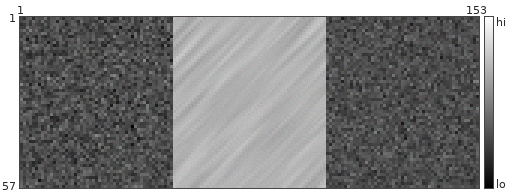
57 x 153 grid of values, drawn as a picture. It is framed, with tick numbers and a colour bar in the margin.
It is made of 1 by 3 panels. Panel 1,1: low, fine-grained. Panel 1,2: high, slanting up to the right, faint in contrast. Panel 1,3: low, fine-grained.
